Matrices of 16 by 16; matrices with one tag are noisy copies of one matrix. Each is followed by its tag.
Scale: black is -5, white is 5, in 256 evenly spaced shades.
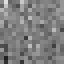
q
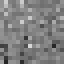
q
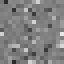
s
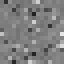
s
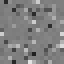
s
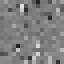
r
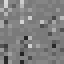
q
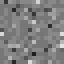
s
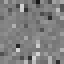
r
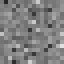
s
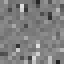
r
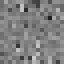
r
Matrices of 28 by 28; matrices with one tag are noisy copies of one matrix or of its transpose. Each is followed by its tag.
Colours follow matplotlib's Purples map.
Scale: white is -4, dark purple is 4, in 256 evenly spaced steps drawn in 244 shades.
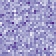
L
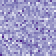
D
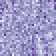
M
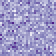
L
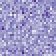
L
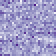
M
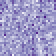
M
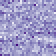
M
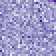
D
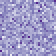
D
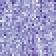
M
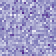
L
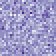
L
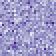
L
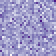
D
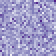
D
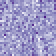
M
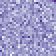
D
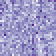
M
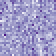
M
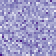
D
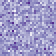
L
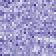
M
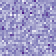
L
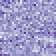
M
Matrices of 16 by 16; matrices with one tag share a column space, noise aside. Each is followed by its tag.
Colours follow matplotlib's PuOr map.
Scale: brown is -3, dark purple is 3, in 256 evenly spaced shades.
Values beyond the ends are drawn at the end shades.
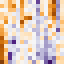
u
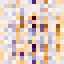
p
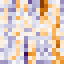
u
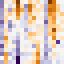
u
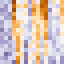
u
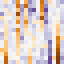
u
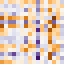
p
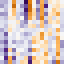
u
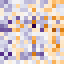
p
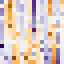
u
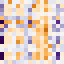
p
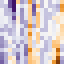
u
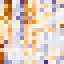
u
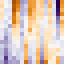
u
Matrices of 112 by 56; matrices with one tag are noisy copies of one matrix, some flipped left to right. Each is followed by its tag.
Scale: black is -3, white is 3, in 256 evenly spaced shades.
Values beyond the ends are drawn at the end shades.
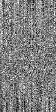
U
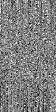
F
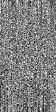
F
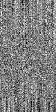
U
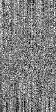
U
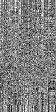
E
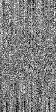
U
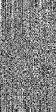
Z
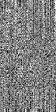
Z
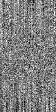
U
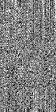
Z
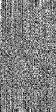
Z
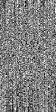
F
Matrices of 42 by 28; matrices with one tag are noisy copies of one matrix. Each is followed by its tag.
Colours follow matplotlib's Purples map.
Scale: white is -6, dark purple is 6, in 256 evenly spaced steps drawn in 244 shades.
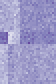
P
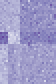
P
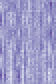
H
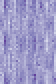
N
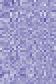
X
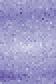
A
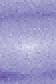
A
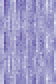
N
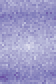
A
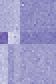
P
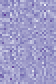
X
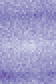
A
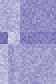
P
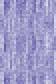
N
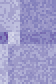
P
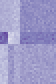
P
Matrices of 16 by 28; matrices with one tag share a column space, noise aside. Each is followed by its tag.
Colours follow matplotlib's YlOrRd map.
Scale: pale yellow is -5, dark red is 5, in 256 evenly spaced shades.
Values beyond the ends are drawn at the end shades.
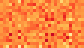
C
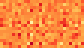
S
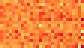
C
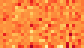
C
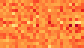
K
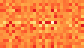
K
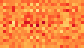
K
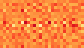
K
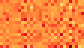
C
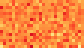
C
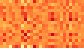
C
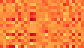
C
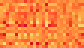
S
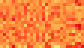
C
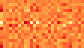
K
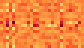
K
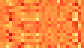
C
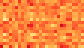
C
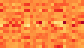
K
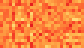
C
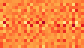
K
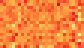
C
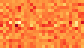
K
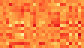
S
